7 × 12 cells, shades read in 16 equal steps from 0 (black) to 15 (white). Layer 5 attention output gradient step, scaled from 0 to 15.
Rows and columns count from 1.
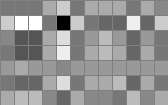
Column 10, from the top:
7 14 6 6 9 6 11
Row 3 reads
8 5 5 10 13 7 9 11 9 6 9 7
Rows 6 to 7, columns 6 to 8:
7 10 10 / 10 8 8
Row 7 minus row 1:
3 4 4 -2 -6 3 -2 -2 -3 4 -2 2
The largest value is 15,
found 2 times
